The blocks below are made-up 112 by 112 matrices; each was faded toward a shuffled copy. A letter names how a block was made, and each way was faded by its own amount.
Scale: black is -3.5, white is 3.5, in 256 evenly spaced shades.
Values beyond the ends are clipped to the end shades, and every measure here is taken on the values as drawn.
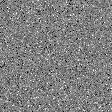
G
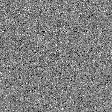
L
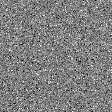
L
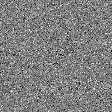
L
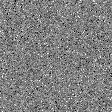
G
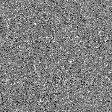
L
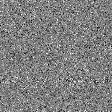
L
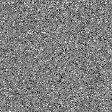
L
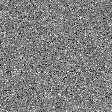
L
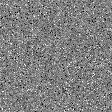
G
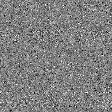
L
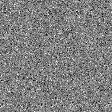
L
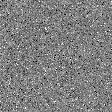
G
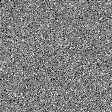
L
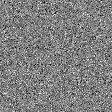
L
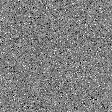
G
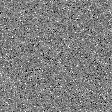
G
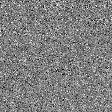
L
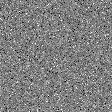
G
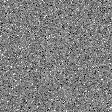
G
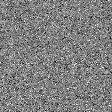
L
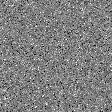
G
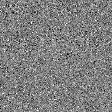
L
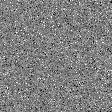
G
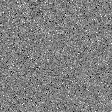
G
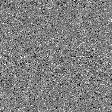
L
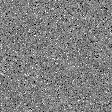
G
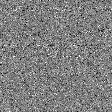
L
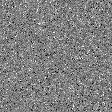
G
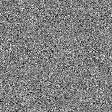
L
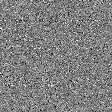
L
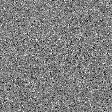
L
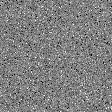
G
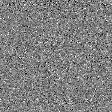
L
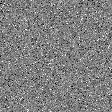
G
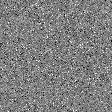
G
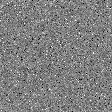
G
